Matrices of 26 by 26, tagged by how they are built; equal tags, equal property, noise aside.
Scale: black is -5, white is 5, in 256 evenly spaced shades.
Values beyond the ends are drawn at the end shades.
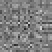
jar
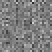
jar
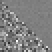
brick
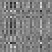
jar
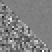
brick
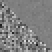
brick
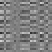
jar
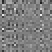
jar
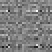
jar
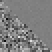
brick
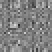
jar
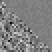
brick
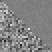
brick
